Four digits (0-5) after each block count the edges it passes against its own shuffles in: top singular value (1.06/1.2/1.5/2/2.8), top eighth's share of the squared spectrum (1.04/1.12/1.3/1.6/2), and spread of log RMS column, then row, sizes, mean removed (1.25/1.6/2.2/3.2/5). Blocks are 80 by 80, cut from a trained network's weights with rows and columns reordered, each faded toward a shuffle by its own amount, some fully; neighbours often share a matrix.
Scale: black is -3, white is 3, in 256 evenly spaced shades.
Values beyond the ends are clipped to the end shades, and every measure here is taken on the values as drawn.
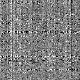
4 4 1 3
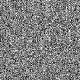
3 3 1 1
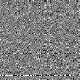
4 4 2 3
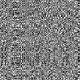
4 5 3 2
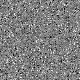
0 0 0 0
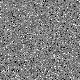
1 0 0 0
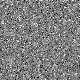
1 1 0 1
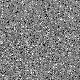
0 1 0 0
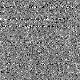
2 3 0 3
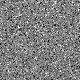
0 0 0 0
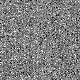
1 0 0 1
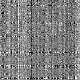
4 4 2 4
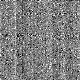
3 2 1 2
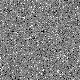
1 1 0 0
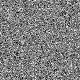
0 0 0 0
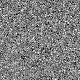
2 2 0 0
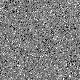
1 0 0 0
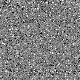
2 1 0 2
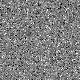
1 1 0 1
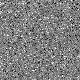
1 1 0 0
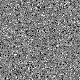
1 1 0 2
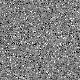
1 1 0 1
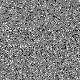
1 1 0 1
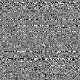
3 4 0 4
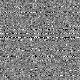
3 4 1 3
